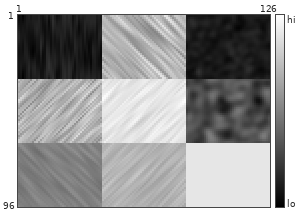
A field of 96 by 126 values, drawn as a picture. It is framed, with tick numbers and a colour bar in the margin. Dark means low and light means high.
It is made of 3 by 3 panels. Panel 1,1: very low, streaked downward, faint in contrast. Panel 1,2: high, slanting down to the right. Panel 1,3: very low, blotchy, faint in contrast. Panel 2,1: high, slanting up to the right. Panel 2,2: very high, slanting up to the right, faint in contrast. Panel 2,3: low, blotchy. Panel 3,1: middling, slanting down to the right, faint in contrast. Panel 3,2: high, slanting up to the right, faint in contrast. Panel 3,3: very high, flat.
